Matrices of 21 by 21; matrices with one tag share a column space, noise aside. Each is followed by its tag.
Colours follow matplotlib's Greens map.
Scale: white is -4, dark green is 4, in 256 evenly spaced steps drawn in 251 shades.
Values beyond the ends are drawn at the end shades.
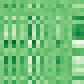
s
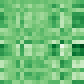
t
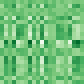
s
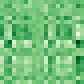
s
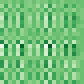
t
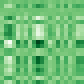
s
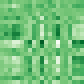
s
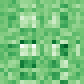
t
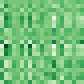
t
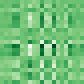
t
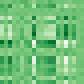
s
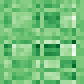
t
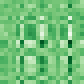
s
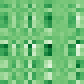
t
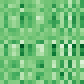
t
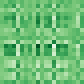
t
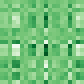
t
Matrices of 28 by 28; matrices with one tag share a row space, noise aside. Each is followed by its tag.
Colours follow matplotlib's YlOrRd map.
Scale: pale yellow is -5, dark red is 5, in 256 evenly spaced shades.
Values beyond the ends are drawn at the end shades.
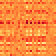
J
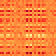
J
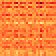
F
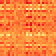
J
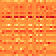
F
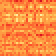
F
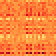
J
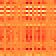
J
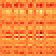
F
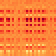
J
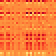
J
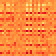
J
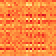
J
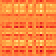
F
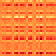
F
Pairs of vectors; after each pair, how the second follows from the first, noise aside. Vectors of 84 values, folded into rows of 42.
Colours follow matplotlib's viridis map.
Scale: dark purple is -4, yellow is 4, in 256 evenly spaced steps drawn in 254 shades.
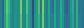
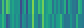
sign-scrambled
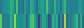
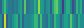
wrapped around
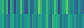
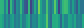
copied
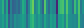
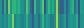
negated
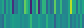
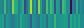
negated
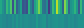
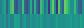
sign-scrambled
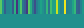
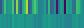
negated
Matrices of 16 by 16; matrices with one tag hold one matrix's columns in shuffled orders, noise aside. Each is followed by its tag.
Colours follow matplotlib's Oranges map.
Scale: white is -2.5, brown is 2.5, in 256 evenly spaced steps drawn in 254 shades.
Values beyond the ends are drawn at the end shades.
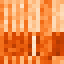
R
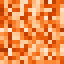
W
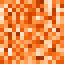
W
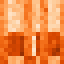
R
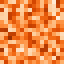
W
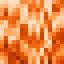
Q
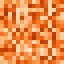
W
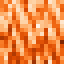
Q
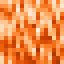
Q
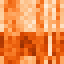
R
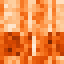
R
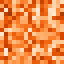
W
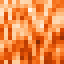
Q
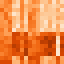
R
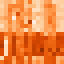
R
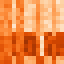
R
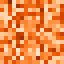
W
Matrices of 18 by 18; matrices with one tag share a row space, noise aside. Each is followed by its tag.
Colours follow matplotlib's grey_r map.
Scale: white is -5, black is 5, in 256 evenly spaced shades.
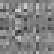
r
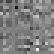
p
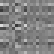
r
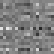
p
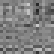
p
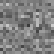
p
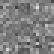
p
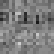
r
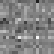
r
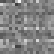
r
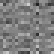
p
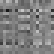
p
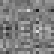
p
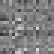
r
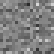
p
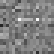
r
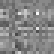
r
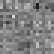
p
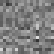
p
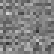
p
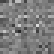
r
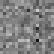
p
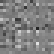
r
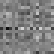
p
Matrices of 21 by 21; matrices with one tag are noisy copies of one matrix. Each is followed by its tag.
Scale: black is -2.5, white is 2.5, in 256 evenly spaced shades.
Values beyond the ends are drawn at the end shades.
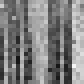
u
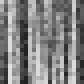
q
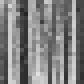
q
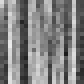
q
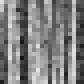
q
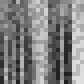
u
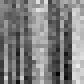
u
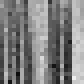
u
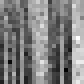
u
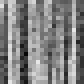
q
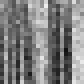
u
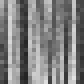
q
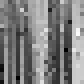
u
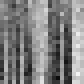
u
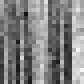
u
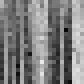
u
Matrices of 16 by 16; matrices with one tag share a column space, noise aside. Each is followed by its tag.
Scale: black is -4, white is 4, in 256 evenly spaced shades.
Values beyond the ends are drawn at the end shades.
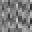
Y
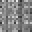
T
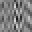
Y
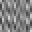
Y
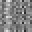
T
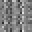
T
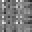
T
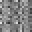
T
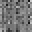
T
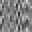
Y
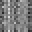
T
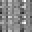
T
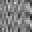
Y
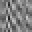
Y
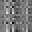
T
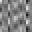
Y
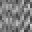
Y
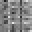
T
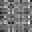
T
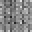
T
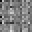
T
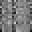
T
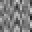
Y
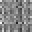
T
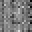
T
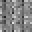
T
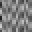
Y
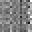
T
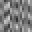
Y
